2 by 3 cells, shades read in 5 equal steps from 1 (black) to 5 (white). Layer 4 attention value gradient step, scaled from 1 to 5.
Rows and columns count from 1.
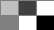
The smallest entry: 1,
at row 2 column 3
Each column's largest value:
4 5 5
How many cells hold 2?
1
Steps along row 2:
up down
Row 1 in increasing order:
2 4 5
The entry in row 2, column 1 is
3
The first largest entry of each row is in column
3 2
